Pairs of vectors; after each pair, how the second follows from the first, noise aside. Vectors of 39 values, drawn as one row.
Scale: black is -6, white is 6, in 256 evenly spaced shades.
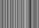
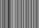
reversed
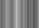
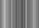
wrapped around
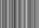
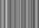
wrapped around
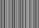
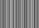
reversed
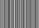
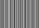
negated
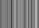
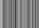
wrapped around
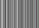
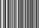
scaled up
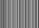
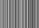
wrapped around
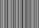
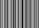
scaled up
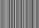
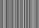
reversed
